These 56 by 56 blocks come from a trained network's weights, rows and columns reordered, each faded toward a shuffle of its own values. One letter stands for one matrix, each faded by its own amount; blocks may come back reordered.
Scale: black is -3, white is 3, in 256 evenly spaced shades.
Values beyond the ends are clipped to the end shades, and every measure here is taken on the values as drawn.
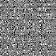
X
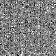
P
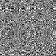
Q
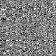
Q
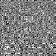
Q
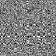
Q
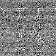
X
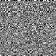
Q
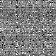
X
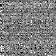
X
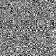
Q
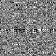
Q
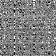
X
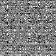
X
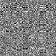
Q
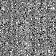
P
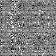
X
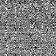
X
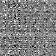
X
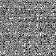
X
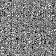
P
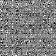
X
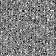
P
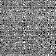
X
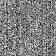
P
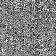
P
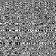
Q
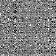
X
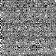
X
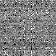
X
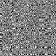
Q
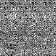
X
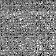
X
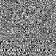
Q
